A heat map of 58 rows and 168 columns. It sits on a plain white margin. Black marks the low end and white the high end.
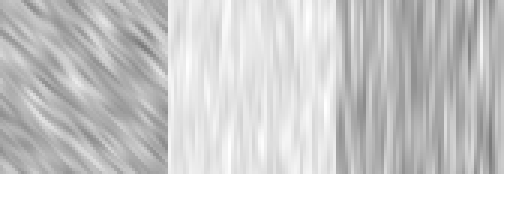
The table splits into one row of 3 panels. Panel 1,1: high, slanting down to the right. Panel 1,2: very high, streaked downward, faint in contrast. Panel 1,3: high, streaked downward.
